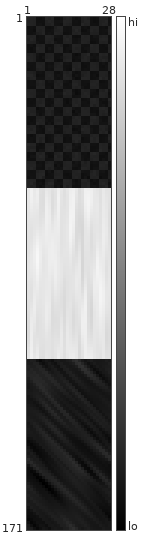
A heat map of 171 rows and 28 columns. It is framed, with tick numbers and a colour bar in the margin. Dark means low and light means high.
It is made of 3 by 1 panels. Panel 1,1: very low, checkered, faint in contrast. Panel 2,1: very high, streaked downward, faint in contrast. Panel 3,1: very low, slanting down to the right, faint in contrast.
